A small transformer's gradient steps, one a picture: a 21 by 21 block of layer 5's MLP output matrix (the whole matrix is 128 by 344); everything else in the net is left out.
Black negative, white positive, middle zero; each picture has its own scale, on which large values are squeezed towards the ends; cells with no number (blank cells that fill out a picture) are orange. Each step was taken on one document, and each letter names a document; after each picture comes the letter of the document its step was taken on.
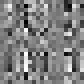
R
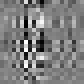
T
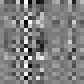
T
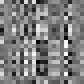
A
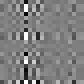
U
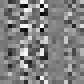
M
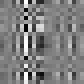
T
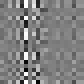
U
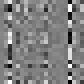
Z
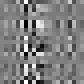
T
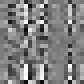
M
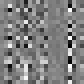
Z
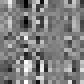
R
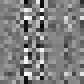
R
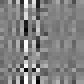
U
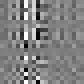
U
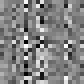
R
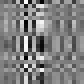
T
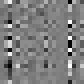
Z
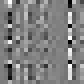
Z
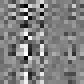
M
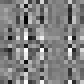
R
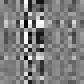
T
